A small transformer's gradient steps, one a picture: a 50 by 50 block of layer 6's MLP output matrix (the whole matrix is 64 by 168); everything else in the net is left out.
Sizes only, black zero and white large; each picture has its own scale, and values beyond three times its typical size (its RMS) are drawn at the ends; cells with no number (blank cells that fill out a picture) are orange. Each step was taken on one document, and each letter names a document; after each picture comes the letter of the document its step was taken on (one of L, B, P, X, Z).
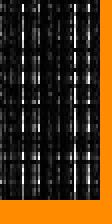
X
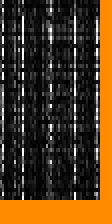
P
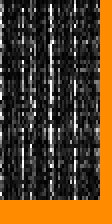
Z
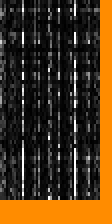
X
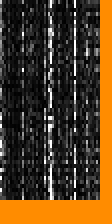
Z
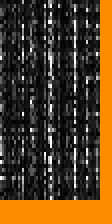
Z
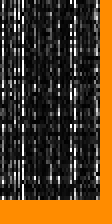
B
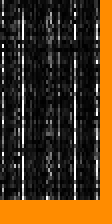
B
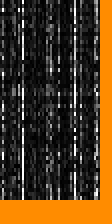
B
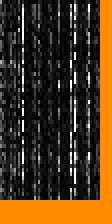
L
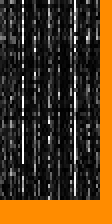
L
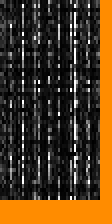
L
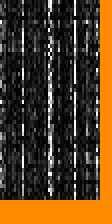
Z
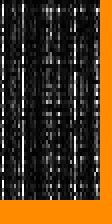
B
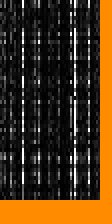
X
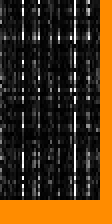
X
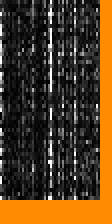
Z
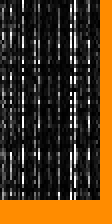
L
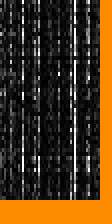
X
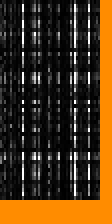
L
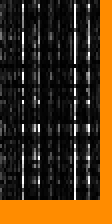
X
